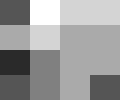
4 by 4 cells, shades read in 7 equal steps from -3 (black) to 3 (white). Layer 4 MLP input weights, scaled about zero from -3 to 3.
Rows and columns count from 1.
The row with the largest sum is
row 1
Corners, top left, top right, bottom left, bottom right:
-1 2 -1 -1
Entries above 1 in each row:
3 1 0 0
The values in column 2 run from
0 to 3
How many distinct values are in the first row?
3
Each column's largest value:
1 3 2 2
